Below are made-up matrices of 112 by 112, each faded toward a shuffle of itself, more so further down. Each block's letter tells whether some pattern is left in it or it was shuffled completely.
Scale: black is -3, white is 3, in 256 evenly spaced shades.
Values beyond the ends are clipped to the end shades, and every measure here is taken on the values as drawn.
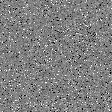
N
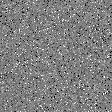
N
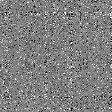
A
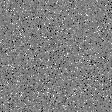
N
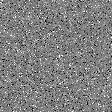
N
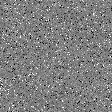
N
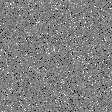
N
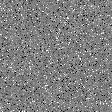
N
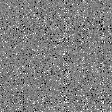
A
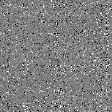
A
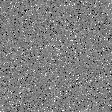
N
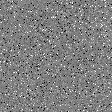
N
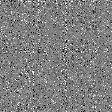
A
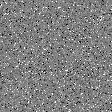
N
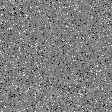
N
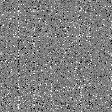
A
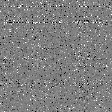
A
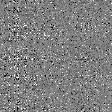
A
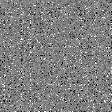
A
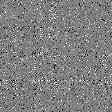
A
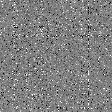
A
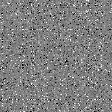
A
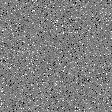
N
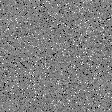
N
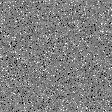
N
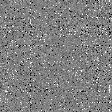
A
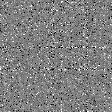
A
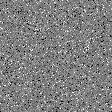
N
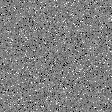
N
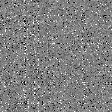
A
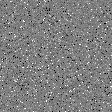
N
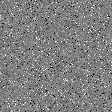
N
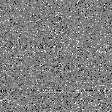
A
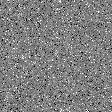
N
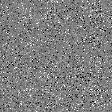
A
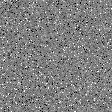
N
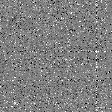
A
